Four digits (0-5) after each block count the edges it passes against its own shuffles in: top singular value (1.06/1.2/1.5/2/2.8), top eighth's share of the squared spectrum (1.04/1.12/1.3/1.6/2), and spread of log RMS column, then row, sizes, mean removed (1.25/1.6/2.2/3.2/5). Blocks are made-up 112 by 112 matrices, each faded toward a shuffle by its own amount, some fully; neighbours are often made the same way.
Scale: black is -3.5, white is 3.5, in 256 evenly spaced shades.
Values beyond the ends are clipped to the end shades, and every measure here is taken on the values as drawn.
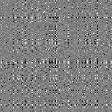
5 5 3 3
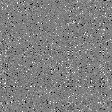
3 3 1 1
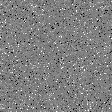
2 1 0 0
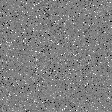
2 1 0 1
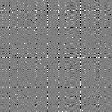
5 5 3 3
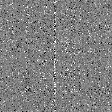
2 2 3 2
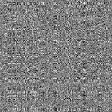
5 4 3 3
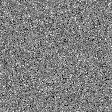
1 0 0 0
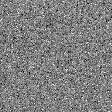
2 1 0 0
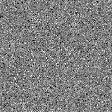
3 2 1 1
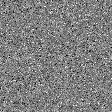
0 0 0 0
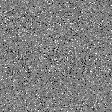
3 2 0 1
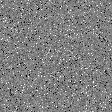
0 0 0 0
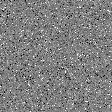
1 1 0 0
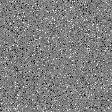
1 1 1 1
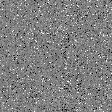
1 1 1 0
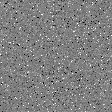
0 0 0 0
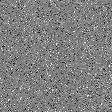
0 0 0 0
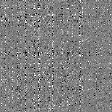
2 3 4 3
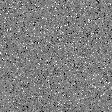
0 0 0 0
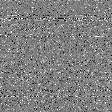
2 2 0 3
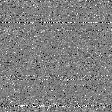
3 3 0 3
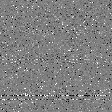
4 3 0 2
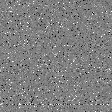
3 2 0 1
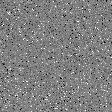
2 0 0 0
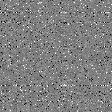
4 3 1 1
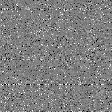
4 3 1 2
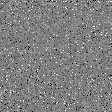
3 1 0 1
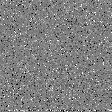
3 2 0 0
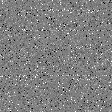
3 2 0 1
